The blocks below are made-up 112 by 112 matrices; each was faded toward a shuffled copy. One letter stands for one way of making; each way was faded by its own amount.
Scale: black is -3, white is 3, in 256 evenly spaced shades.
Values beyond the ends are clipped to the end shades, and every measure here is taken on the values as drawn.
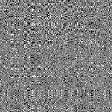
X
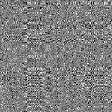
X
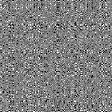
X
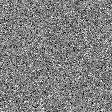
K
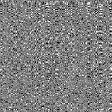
X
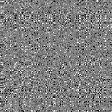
X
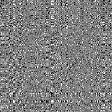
X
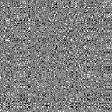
X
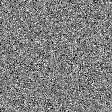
K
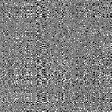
X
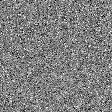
K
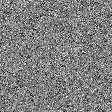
K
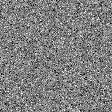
K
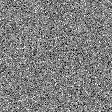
K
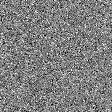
K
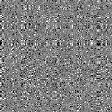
X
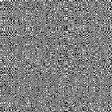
X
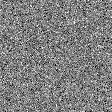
K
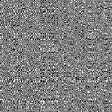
X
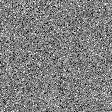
K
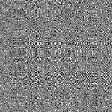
X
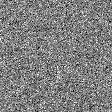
K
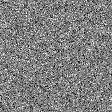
K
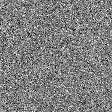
K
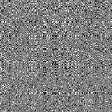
X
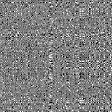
X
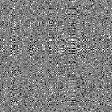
X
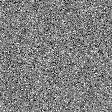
K
